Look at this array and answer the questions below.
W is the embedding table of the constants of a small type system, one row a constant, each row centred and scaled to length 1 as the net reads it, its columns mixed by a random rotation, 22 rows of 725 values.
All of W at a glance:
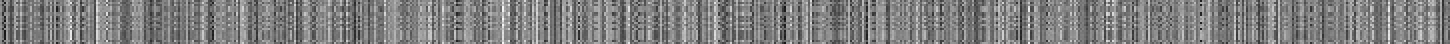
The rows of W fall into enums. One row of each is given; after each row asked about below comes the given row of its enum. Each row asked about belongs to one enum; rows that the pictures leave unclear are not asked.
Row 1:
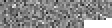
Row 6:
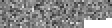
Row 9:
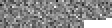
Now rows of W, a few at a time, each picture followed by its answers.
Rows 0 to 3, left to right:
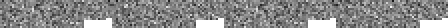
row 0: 6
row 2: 6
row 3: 9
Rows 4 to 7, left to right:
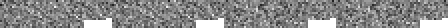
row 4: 9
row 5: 9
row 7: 6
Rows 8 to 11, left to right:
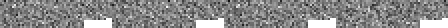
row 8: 1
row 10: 1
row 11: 6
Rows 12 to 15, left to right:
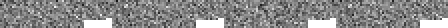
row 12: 9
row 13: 1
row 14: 6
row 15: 1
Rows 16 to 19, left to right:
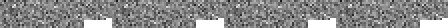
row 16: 1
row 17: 1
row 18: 1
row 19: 1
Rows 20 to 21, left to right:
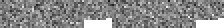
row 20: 6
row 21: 9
